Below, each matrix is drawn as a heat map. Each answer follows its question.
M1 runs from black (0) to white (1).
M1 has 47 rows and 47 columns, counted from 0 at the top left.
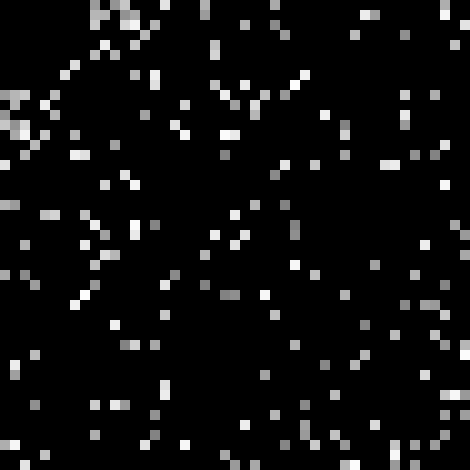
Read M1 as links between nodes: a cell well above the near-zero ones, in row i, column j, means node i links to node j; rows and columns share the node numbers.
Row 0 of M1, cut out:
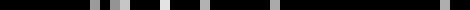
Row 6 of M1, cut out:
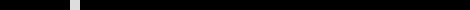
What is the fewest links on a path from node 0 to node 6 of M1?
5
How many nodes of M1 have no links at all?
1
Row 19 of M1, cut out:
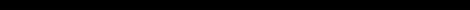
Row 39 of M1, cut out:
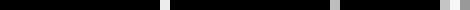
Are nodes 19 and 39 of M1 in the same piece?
no
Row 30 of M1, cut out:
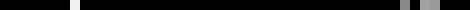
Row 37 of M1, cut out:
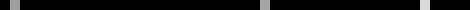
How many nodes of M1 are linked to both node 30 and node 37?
1
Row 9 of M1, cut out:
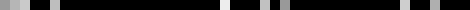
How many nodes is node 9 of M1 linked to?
9
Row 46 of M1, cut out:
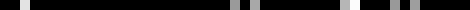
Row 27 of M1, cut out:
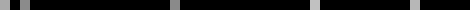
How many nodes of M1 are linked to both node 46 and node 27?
2
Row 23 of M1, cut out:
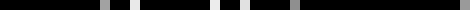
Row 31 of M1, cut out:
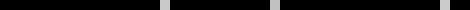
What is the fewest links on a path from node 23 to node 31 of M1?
4
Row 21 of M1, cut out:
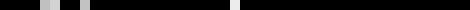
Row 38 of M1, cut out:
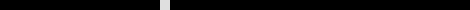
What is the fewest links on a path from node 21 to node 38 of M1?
5
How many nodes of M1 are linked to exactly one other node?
2
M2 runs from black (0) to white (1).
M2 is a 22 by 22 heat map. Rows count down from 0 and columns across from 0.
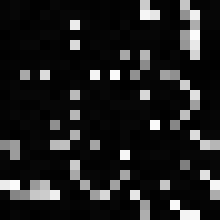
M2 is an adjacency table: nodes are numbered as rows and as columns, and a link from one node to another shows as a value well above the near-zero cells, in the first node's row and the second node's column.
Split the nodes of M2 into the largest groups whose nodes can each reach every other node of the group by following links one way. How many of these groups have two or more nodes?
1
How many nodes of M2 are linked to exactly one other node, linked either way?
3
